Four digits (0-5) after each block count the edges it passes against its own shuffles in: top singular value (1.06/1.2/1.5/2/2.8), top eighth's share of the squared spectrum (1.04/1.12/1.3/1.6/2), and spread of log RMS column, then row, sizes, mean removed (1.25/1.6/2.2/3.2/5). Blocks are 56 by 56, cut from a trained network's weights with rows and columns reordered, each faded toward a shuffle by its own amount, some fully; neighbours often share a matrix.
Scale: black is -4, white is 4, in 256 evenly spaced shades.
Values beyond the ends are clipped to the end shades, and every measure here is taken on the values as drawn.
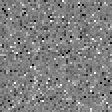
0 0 0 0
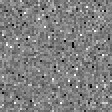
1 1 0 0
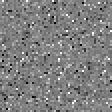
0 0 0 0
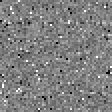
2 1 0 0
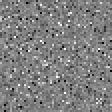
0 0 0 0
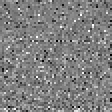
3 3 0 1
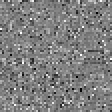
3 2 0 2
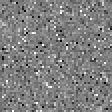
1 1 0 0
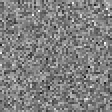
0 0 0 0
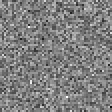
2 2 0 0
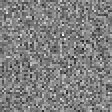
3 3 1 0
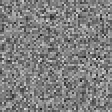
3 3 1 1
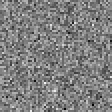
0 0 0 0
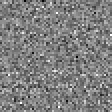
2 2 0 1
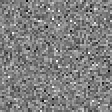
1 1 1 0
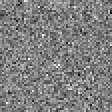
1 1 0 0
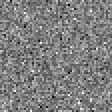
0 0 0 0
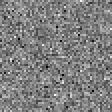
2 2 0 0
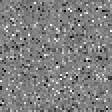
2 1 0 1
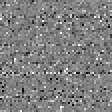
3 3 0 2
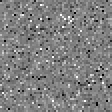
0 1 0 0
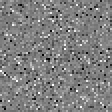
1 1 0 0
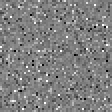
1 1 0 0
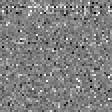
3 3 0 2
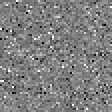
2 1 0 1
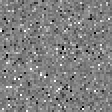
0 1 0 0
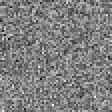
2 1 0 0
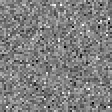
0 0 0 0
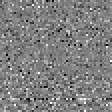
3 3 0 2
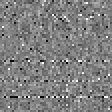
4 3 0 2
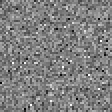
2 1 0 0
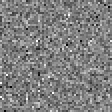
2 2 1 0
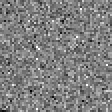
1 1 0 0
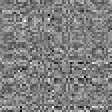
4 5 2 3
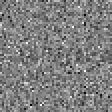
2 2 0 1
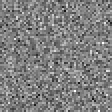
2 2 0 0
